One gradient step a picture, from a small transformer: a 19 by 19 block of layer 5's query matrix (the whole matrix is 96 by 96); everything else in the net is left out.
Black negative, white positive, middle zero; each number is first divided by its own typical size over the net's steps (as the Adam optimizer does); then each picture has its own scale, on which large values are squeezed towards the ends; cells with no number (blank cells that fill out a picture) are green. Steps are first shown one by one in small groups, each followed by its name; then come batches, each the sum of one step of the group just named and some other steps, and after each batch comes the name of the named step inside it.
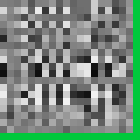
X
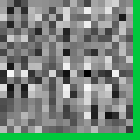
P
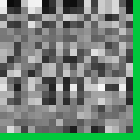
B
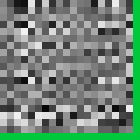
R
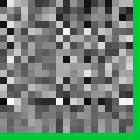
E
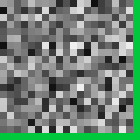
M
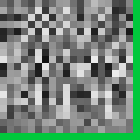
X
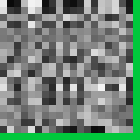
B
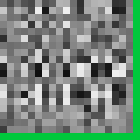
X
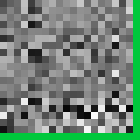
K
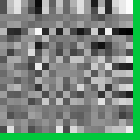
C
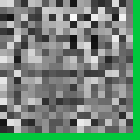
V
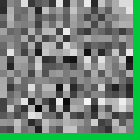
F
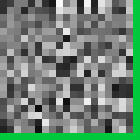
F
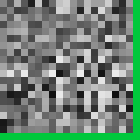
K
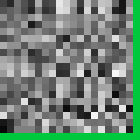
K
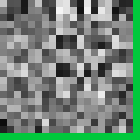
V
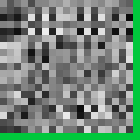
K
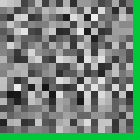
V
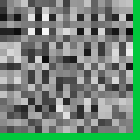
F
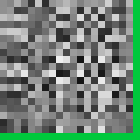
K
